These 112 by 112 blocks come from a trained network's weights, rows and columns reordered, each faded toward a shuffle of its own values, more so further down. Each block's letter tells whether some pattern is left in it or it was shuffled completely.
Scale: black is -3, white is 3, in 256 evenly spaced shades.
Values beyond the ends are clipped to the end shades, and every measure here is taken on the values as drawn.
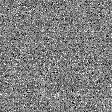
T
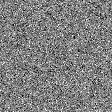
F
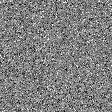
F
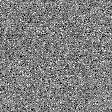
T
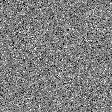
F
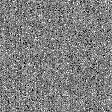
T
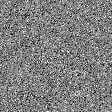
F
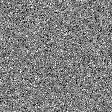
F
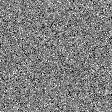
F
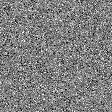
F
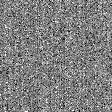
T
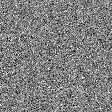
F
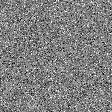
F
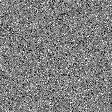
F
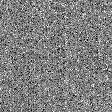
T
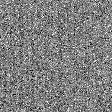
T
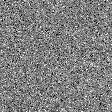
F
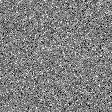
F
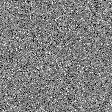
F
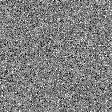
T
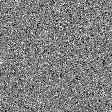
F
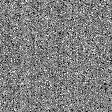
T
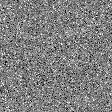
F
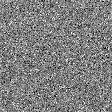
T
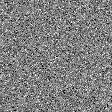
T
